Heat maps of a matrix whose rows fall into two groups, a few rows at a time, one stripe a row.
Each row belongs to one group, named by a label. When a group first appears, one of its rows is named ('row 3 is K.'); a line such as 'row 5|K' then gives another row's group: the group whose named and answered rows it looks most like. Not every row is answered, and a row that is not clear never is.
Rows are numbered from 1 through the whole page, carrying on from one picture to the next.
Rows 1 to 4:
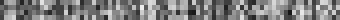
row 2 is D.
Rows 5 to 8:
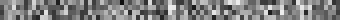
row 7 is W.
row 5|W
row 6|D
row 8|D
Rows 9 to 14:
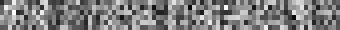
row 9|D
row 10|W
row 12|W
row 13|D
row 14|W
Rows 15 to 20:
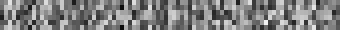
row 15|W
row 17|D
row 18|D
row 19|W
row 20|W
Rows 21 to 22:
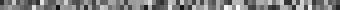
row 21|D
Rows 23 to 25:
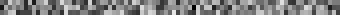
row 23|W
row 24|D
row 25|D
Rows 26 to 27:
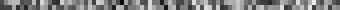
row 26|W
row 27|D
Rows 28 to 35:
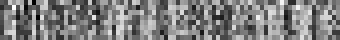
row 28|W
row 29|D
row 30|D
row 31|D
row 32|D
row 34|D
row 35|D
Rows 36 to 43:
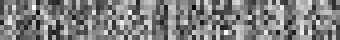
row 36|D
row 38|D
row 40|D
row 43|D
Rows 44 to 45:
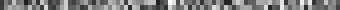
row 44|D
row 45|W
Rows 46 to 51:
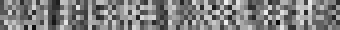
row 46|W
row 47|D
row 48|W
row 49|D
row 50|W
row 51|W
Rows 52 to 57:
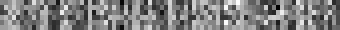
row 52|W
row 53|W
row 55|D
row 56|W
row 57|W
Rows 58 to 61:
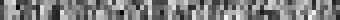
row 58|D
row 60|W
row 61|W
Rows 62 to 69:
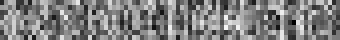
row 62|D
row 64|W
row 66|W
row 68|D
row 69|W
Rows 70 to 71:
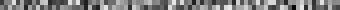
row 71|W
